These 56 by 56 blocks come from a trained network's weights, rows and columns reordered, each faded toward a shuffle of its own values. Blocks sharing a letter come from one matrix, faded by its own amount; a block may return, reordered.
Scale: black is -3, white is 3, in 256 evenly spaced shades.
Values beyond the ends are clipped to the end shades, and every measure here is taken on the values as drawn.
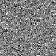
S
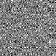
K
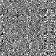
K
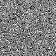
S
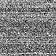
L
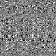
K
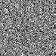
S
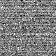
L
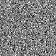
S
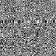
K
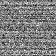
L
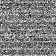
L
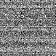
L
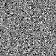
S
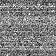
L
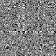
K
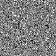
S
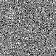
S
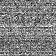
L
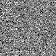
S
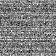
L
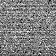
L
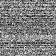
L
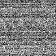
L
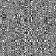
K
